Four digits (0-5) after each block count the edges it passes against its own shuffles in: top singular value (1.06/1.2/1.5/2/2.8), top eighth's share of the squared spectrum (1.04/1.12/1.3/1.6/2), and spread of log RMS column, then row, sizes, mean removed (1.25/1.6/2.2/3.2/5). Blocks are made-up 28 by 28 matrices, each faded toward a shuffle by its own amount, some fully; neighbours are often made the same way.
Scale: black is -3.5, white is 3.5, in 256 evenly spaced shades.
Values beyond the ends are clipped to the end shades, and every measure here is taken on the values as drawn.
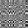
4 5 3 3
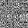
3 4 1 1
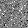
0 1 0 0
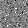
0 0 0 0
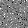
1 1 0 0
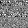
1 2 0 3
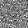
1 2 0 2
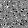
2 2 0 1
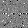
3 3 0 1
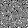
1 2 0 0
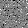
2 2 0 0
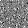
0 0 0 0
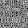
3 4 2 1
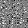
3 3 1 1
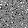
0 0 0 0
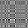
4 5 4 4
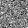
0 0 0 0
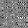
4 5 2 2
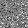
1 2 0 0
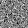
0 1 0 0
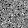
1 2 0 0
